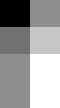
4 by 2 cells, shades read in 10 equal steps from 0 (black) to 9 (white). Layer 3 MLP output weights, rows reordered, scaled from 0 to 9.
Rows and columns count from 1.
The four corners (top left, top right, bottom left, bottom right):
0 5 5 9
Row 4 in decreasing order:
9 5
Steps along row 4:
up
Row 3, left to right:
5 9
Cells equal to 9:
2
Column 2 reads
5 7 9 9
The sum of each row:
5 11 14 14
